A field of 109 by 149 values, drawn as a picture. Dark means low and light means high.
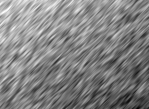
Lone odd cells: none. Ninth with the lowest average: bottom right. Grain: diagonal, up to the right. Slope: up to the top left. Ninth with the highest average: top left.
